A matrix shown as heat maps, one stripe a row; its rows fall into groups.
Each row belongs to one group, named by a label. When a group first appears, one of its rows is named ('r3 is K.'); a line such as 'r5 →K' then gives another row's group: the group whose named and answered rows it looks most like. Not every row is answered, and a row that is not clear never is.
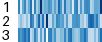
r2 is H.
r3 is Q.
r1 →Q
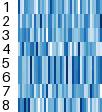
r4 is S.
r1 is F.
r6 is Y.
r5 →Y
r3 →Q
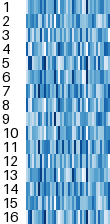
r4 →F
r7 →Y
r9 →H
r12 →H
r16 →S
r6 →S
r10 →F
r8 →F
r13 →S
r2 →Q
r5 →S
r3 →H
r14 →Y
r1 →S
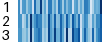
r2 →Y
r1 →Q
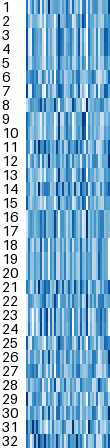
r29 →F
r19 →H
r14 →Y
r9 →F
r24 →H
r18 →H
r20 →H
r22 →S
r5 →F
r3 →F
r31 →Q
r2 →F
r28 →H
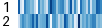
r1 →F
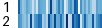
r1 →F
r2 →Y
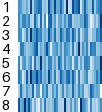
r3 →Y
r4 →S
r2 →Q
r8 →Q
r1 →Y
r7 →H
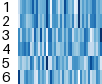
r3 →Q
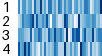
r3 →Y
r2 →S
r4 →Q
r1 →Q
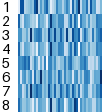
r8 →F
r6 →Q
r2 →F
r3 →Y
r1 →S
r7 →Y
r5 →Q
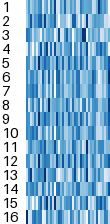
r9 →Y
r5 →Y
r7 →Q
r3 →F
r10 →Q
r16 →F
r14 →Q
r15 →H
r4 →H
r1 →H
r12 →Y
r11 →S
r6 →Q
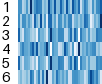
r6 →H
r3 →F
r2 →Q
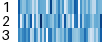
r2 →Q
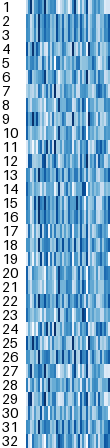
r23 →F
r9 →Q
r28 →Q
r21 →F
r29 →S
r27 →S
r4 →Q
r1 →S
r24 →H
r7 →H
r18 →Y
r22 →Y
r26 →Y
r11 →H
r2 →Y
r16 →Y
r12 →S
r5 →Q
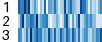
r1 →Q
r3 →Y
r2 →S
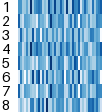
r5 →F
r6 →H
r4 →Y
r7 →F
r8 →H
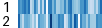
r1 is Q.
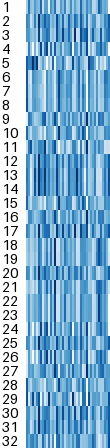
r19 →H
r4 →H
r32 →Q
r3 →Y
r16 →S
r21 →H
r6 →F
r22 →H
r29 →Q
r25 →Y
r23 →H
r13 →Y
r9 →S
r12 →Y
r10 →F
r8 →F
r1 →H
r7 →F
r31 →Y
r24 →H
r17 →Y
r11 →S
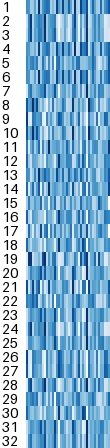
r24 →S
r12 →F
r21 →Q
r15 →H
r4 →Y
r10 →Q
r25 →S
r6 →Y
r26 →F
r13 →Y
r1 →Y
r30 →F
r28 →S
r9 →F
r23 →S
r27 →F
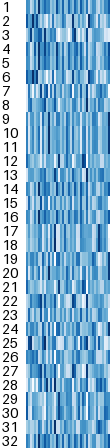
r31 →H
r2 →Q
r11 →Q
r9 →Q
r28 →H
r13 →S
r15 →H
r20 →Q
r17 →H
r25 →S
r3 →S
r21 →F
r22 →S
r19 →Q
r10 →Q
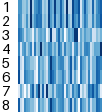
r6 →F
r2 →Y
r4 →Q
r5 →F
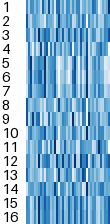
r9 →Q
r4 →H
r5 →S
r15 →Y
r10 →S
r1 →Q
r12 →Y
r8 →F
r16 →Y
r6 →S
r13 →F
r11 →H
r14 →S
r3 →Y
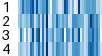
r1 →S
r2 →H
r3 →H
